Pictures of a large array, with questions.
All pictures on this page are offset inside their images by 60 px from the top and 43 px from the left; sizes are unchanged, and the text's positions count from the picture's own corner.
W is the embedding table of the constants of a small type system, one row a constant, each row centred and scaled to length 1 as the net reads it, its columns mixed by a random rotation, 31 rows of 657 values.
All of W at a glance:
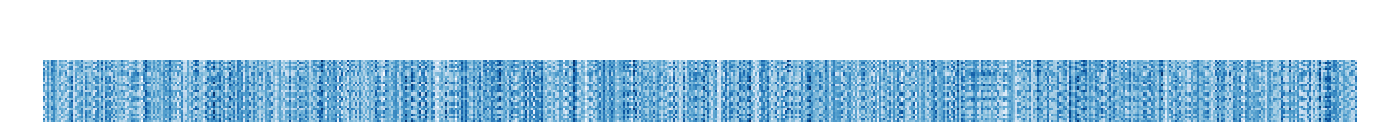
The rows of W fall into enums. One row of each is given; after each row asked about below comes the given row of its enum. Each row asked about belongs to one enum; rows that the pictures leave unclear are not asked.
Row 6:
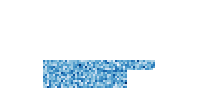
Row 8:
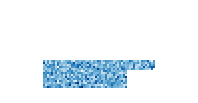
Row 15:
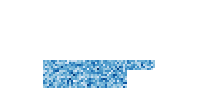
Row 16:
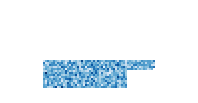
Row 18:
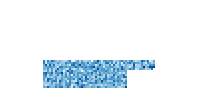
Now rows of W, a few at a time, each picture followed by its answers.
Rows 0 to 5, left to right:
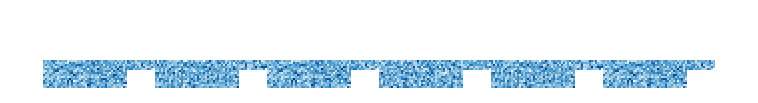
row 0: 15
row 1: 18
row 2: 15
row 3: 16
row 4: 18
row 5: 15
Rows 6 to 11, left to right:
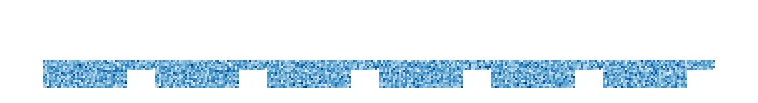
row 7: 6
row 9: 18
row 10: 8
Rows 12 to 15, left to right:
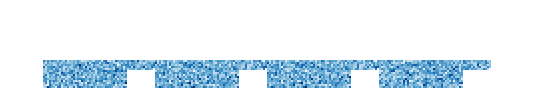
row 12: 6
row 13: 8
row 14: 8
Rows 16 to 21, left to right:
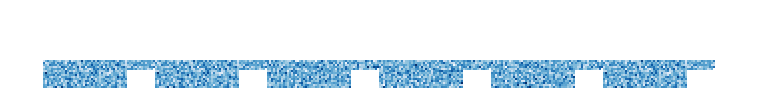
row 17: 16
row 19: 6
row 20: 8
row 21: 16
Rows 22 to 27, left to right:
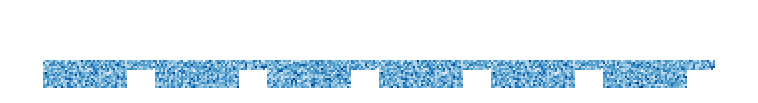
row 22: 16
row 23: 18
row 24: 15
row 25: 16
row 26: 16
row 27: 8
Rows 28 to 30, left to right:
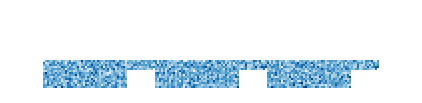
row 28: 16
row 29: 18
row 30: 8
